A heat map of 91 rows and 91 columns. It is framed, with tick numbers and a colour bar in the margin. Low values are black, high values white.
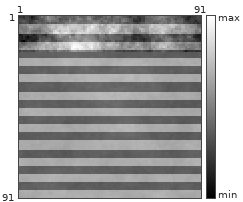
Seam: horizontal, 20% of the way down, the bottom part calmer. Stripes: horizontal, repeating 11 times. Slope: none. Grain: streaks across.
